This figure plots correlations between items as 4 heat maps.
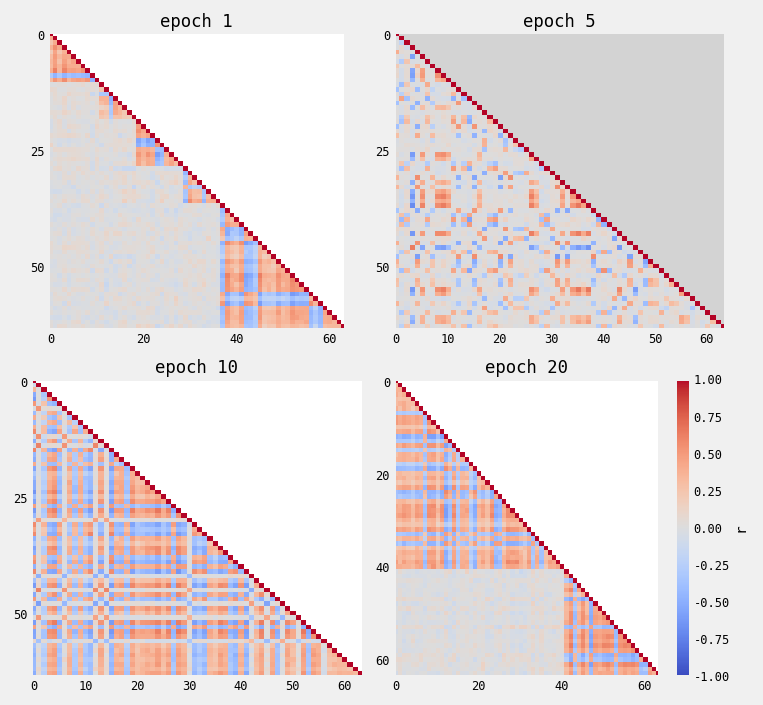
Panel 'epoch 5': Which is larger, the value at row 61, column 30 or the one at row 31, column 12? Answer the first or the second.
the first
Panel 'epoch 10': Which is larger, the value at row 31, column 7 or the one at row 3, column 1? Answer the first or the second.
the second
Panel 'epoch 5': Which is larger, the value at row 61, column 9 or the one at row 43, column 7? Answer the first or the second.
the first
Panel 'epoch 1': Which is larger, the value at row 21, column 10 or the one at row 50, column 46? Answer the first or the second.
the second
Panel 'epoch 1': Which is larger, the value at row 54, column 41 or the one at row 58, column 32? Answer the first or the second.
the first
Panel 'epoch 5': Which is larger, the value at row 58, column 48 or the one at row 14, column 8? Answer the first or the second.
the second
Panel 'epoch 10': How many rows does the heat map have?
64
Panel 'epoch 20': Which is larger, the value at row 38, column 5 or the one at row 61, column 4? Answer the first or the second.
the first
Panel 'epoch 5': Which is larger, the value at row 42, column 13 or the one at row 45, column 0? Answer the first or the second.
the second
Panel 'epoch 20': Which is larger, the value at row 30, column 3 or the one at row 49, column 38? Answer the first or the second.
the first
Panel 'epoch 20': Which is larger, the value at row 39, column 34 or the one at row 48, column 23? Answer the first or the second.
the first
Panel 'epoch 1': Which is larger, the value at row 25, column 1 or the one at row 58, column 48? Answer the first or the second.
the first
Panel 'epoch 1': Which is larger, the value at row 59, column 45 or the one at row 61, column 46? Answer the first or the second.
the first
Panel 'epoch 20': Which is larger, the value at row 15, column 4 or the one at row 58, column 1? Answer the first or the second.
the second
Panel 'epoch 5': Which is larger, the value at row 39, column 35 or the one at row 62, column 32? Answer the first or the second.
the second
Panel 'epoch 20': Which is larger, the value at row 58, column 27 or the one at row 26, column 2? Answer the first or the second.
the second
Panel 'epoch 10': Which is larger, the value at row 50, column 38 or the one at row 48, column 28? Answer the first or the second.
the second
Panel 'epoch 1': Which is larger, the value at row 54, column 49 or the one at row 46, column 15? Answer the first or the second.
the first
